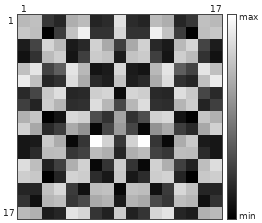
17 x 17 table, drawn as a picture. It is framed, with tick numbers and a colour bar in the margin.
There is no overall slope. There is no seam. No single row or column stands out from its neighbours. The left and right halves mirror each other. The values fall into two levels. A checkerboard runs through the table.
